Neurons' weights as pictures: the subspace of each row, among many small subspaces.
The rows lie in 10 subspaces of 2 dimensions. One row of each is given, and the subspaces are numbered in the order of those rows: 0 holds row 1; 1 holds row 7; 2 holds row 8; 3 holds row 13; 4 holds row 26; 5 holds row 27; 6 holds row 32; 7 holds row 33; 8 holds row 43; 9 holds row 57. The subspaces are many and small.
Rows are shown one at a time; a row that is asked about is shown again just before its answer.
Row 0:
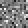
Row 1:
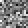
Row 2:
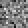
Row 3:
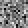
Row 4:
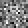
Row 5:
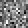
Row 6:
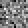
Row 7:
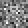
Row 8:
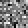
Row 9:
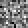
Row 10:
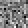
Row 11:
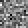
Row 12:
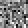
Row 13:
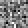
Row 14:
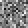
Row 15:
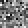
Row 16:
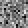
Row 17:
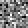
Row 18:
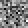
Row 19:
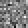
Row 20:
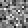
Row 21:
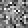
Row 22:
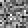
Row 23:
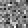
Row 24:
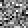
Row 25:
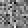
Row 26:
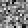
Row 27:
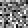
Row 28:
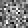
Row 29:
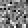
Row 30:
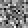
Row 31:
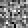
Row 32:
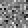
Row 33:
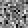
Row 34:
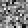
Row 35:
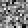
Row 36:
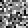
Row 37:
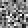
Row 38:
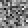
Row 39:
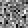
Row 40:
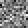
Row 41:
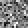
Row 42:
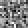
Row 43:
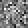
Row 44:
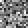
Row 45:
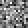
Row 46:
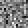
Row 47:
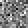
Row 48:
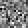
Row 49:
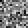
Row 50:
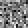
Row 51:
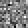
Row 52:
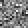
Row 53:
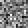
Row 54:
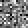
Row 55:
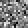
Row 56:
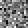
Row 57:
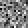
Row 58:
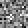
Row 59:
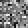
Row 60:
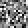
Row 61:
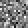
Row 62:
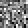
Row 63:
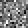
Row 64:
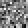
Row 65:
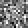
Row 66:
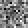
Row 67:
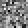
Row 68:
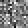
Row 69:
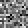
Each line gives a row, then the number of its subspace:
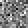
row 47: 8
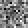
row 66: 8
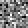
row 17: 3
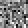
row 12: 5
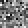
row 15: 8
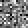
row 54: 4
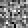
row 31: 3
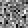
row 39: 7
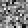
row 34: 4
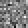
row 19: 2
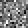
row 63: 1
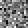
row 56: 0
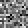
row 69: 5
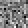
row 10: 5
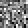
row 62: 5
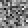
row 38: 1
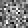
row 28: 1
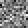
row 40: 6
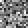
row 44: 0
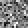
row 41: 9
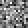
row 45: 8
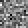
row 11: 6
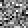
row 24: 0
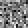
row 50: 5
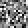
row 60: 9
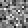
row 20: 7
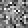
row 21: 8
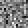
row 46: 6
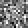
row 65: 7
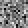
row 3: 7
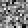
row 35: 4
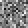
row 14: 8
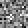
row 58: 5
